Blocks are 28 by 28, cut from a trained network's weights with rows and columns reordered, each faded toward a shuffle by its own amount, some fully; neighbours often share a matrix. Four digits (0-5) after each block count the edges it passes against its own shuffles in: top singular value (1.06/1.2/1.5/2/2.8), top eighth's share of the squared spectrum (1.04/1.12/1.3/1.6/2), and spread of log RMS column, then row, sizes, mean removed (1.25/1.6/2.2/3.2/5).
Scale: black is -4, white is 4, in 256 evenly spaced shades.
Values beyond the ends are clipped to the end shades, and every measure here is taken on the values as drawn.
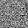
2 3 1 1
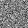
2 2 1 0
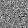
0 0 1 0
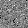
0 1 0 0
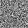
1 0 0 0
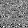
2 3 0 2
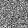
0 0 0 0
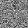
2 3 1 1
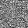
1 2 1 0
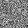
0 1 0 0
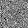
1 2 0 0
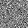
1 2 0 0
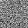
2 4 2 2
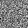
1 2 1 0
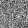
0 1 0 1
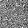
0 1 0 2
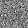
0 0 0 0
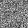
1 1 0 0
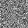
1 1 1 0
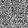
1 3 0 0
